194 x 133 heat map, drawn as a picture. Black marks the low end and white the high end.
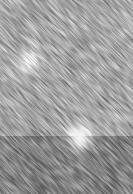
Bumps: two. Seam: horizontal, 70% of the way down, the top part higher. Histogram: bell-shaped.
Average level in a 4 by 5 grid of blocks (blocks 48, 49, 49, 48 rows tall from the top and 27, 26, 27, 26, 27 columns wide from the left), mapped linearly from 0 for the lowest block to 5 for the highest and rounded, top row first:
44444
55444
33553
10110
